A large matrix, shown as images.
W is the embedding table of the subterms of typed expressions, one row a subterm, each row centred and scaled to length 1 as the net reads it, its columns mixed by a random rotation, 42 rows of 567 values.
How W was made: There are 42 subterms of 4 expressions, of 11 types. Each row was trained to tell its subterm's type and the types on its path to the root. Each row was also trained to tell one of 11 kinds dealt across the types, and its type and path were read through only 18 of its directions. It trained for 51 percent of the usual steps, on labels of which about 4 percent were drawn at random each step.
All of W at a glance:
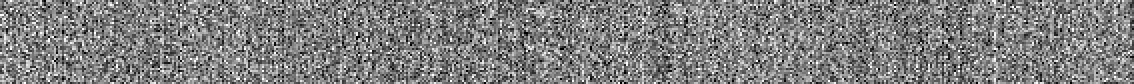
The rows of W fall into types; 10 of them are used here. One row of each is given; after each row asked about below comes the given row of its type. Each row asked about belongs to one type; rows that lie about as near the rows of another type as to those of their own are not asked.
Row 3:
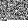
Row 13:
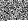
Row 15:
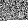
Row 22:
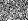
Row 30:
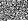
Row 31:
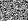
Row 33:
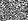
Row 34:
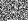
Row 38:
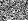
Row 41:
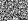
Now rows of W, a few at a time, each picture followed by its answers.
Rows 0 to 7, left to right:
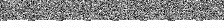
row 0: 30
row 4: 31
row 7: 3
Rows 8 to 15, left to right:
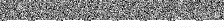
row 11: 13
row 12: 15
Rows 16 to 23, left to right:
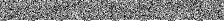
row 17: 13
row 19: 13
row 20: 30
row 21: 22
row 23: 31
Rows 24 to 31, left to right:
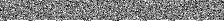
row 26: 15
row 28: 33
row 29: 15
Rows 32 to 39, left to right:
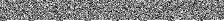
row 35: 33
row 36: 13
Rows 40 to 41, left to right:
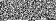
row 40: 30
